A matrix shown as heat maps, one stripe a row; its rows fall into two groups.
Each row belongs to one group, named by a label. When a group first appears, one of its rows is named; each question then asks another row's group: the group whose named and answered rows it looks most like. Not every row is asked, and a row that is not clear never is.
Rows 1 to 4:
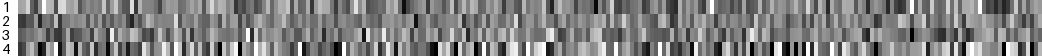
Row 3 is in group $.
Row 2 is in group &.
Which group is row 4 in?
&
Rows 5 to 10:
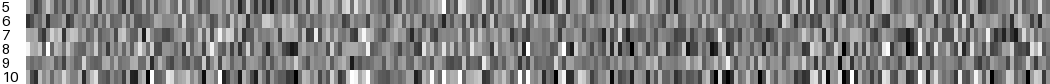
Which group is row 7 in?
$
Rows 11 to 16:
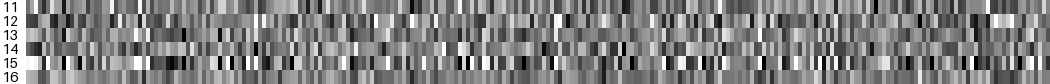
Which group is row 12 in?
$
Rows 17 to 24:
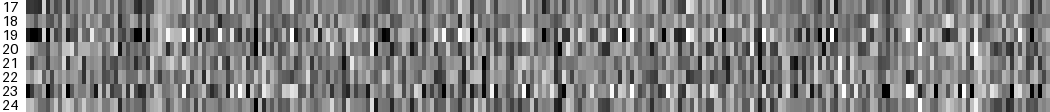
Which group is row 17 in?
&
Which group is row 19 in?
&
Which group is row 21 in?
&
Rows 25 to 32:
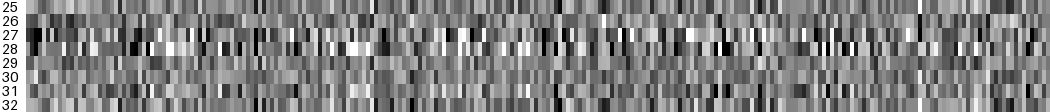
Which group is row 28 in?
&
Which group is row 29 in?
$
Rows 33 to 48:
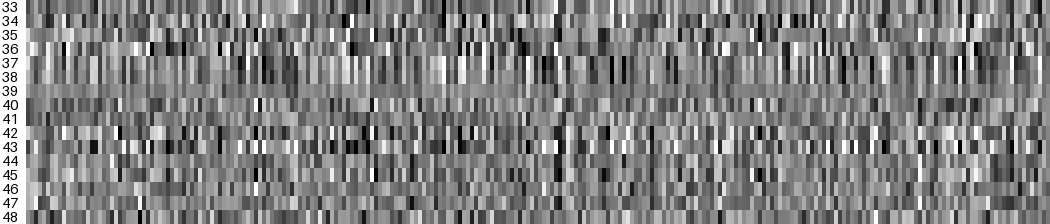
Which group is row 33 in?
&
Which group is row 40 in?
$
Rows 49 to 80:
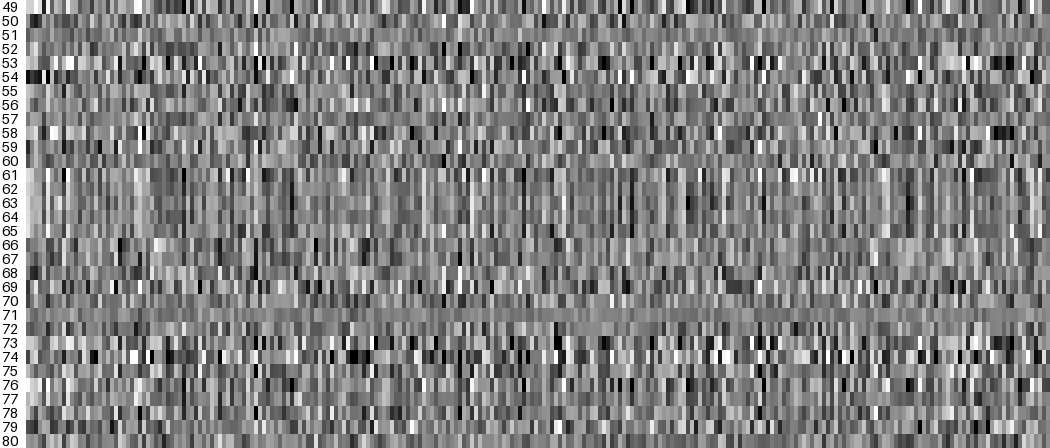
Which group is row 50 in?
&
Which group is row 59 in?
$
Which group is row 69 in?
$
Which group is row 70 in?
&
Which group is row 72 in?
&
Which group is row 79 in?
$
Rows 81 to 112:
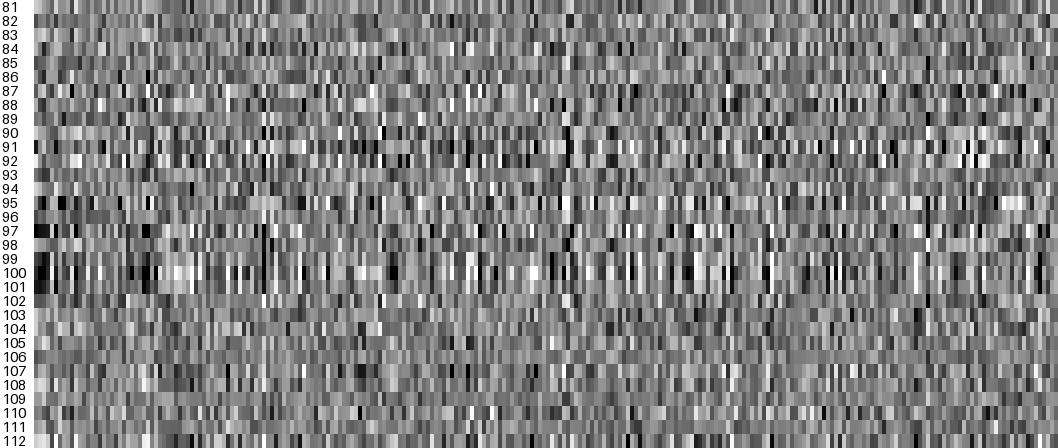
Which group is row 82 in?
&
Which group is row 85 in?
$
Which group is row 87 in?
$
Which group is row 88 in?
&
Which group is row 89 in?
$
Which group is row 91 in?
&
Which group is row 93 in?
&
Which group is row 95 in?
$
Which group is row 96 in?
$
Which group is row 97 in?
&
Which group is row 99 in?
&
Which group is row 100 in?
&
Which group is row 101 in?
&
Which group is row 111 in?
$
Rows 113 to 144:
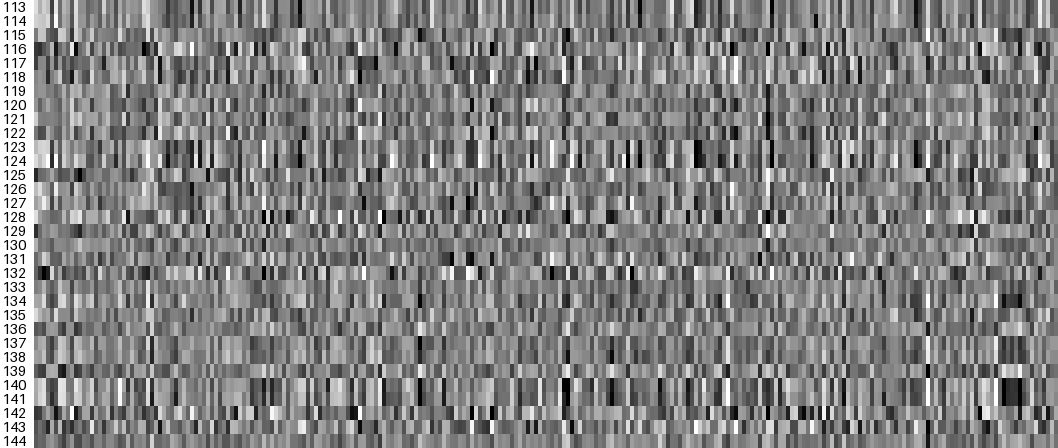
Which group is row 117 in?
&
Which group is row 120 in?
&
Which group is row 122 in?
&
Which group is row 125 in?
$
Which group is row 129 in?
$
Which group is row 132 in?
&
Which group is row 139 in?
$
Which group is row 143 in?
&
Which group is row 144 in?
$
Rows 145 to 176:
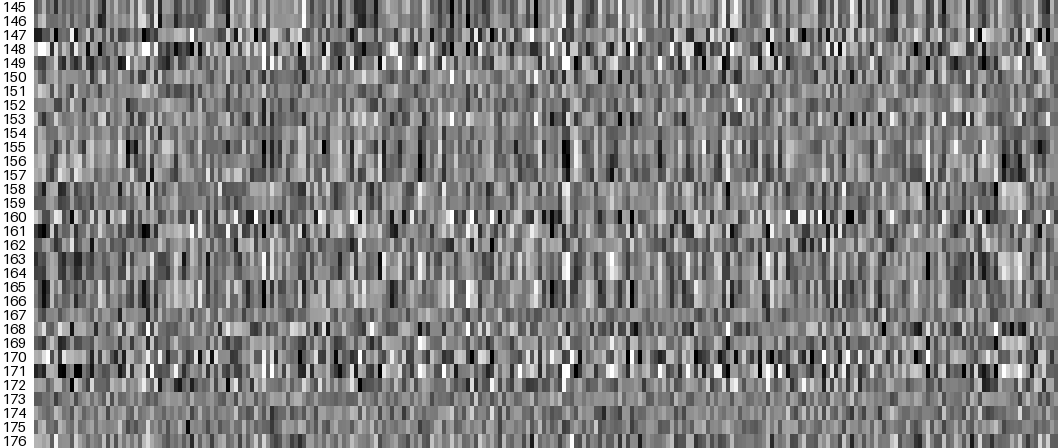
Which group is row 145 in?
&
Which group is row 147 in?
&
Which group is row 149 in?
$
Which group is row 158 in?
$
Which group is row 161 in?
&
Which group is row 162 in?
&
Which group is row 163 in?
$
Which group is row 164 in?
$
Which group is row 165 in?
&
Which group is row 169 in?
$
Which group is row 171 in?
$
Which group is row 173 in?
&
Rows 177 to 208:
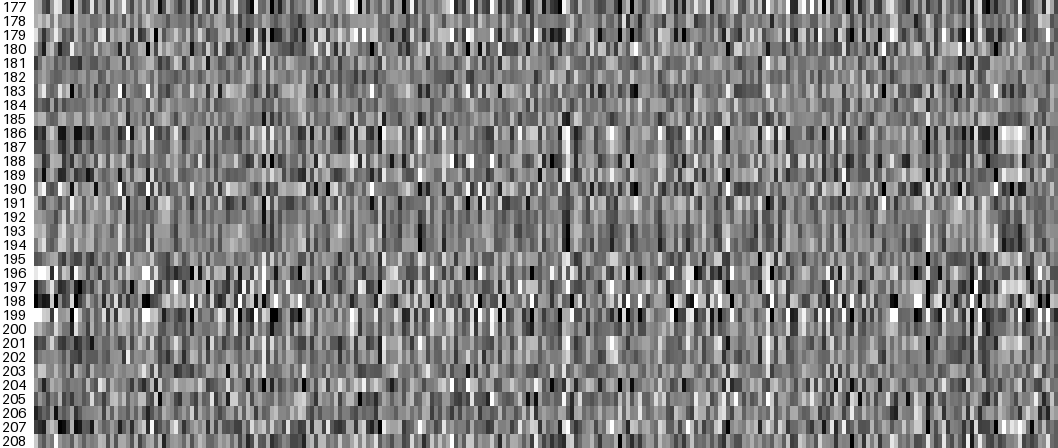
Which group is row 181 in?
$
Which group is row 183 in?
$
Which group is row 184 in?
&
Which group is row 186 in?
$
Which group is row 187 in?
$
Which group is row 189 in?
$
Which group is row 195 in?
$
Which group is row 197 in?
$
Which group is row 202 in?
$
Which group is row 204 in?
&
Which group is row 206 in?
&
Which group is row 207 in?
$
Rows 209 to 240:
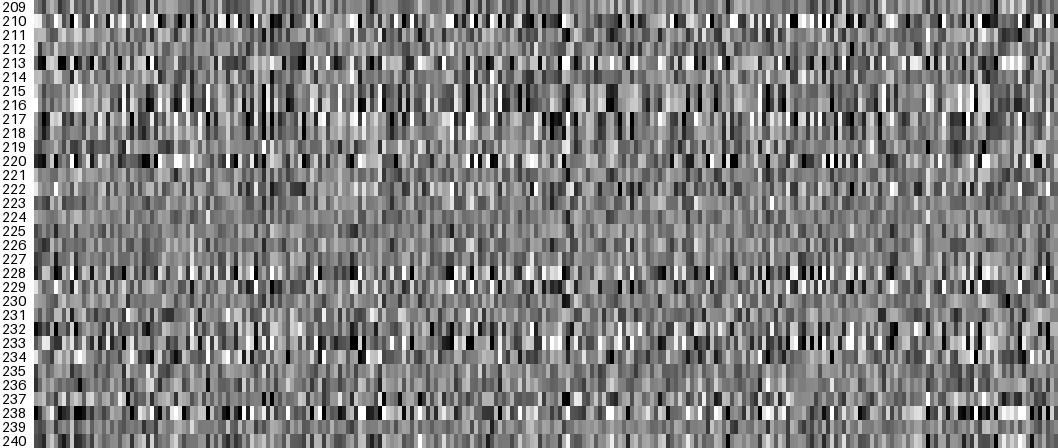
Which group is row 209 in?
$
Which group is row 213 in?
$
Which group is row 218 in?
&
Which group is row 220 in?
&
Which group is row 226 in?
&
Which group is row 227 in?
&
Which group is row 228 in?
&
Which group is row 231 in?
$
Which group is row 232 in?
&
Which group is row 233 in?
&
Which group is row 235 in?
$
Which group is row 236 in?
$
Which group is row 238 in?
$
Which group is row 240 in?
$
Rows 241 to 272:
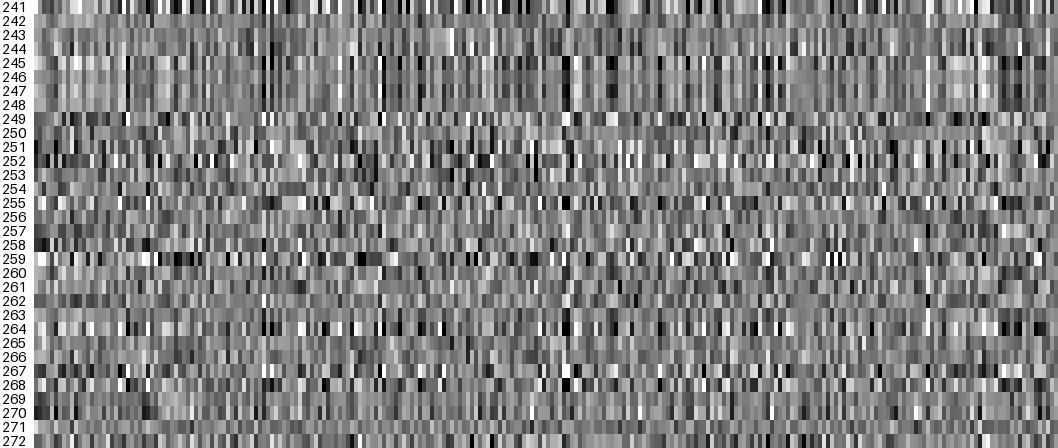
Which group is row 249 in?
$
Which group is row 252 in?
&
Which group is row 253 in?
&
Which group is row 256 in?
$
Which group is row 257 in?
$
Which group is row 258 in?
&
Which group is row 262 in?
$
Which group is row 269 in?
&
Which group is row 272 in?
&
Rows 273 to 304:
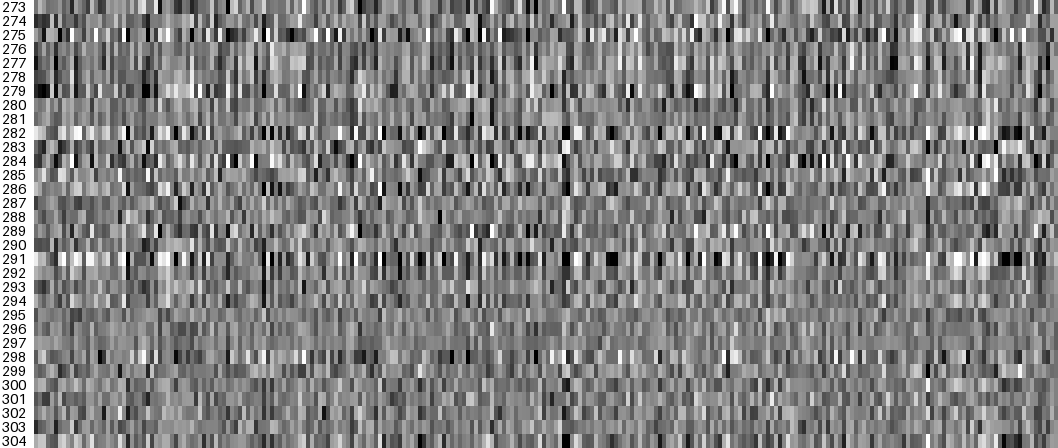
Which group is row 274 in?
&
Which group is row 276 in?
&
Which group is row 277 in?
&
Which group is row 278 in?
&
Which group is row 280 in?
&
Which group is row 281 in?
&
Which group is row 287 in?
$
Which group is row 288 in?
$
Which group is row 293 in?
&
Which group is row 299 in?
$
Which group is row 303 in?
&
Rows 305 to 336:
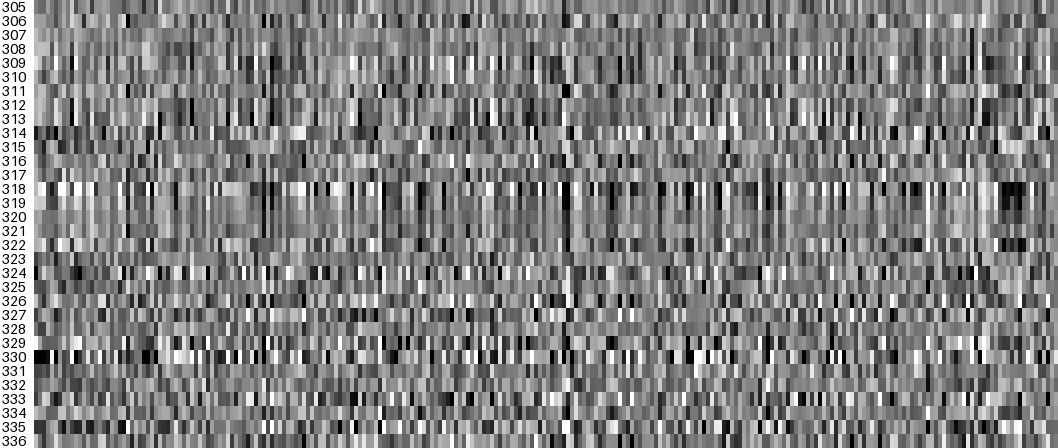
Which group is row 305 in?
&
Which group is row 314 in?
&
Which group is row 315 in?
$
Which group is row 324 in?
$
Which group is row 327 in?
&
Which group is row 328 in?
&
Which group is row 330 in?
&
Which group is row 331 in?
&
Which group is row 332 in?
$
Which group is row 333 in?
&
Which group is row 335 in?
$
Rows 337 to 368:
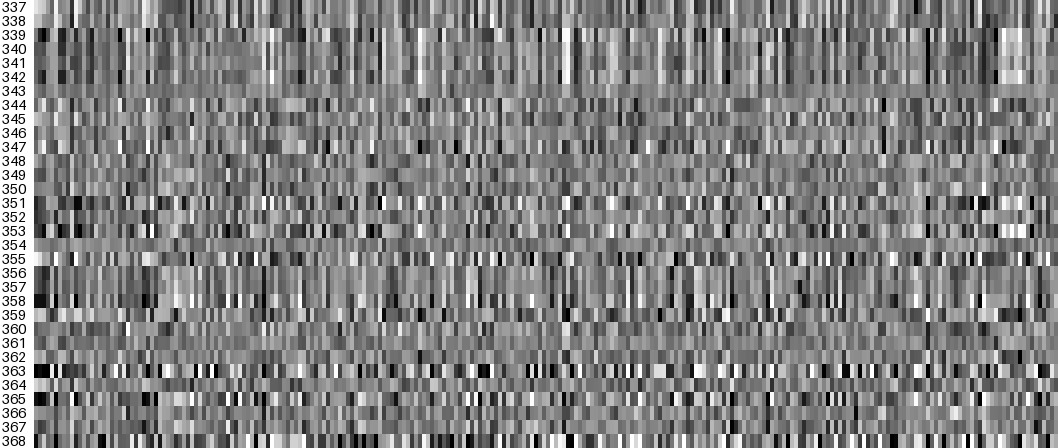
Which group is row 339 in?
$
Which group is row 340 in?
$
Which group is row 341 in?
$
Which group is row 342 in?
$
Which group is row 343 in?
$
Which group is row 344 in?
$
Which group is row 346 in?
$
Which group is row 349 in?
&
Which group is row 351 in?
$
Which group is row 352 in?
&
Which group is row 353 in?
$
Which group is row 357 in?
&
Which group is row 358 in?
&
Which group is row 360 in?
$
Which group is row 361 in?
$
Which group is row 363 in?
&
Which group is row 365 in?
&
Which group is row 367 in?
&
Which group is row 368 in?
&
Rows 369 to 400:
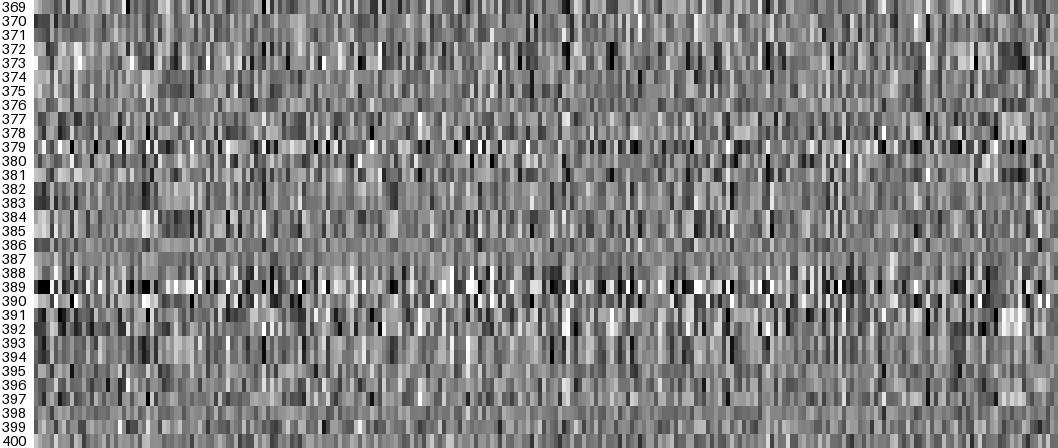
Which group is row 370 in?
&
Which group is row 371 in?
&
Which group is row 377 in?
$
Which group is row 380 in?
&
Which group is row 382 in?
&
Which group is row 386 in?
&
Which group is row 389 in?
&
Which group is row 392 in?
$
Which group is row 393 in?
&
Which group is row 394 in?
&
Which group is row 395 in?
$
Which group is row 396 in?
$
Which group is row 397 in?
$
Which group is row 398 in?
$
